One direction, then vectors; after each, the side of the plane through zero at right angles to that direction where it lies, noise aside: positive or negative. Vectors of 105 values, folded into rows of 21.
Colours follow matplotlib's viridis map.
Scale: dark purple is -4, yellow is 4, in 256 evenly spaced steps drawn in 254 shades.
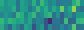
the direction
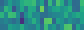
negative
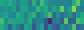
positive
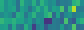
positive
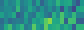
negative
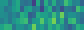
negative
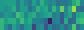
positive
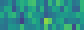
negative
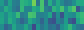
positive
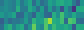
negative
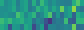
positive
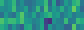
positive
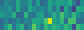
negative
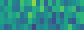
positive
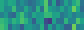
positive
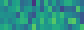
negative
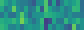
positive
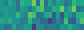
positive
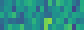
negative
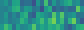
negative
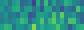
negative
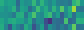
positive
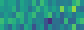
positive
